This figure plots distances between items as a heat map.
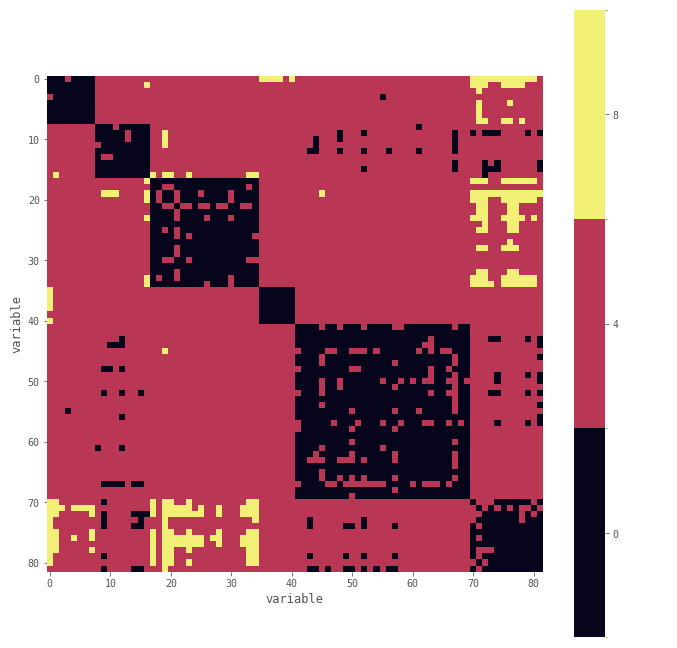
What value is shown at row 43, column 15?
4
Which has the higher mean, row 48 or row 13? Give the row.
13
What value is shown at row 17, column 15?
4
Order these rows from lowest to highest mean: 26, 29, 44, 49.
44, 49, 29, 26
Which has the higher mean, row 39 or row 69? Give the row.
39
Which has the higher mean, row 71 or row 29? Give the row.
71
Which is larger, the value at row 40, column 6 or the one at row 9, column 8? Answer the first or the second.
the first
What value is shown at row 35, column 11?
4
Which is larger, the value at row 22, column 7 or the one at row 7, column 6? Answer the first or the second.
the first
